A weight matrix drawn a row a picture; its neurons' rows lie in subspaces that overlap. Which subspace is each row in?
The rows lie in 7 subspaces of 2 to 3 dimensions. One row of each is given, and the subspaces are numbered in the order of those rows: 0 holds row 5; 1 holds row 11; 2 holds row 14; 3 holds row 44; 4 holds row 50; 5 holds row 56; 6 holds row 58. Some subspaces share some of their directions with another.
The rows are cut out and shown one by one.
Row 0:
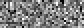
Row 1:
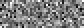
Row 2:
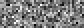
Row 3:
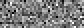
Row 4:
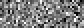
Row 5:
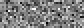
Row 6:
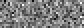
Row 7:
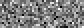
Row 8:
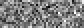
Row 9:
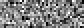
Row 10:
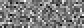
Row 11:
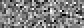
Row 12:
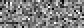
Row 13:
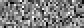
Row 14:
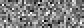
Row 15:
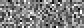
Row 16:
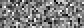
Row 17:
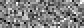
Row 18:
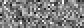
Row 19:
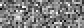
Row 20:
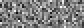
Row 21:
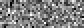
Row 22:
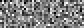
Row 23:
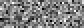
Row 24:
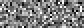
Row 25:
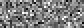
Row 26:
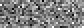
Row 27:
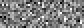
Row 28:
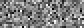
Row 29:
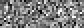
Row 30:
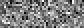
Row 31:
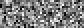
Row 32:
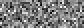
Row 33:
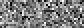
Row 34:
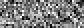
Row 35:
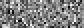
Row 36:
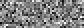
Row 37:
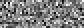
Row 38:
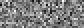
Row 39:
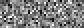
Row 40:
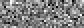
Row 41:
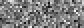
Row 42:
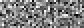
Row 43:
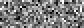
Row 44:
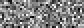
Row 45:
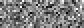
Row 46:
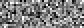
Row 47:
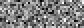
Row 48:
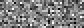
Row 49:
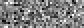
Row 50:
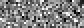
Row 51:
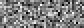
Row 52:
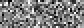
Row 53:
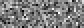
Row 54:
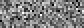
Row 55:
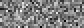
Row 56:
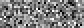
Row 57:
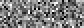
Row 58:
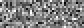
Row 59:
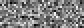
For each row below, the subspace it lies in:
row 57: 5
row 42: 1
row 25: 6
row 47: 4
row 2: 0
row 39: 5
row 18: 5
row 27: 2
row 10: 3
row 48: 0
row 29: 5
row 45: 2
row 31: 0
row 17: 4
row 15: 3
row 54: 6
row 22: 1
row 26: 0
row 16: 1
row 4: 4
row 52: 3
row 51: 0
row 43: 2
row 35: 4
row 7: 0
